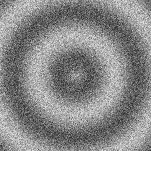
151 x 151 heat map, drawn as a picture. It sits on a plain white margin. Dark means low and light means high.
No single row or column stands out from its neighbours. No overall slope runs across the table. Concentric rings centre on the centre. No seam splits the table.
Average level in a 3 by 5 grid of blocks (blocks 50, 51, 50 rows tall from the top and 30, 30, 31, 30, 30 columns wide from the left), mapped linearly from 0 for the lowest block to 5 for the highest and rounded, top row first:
43334
15051
43334
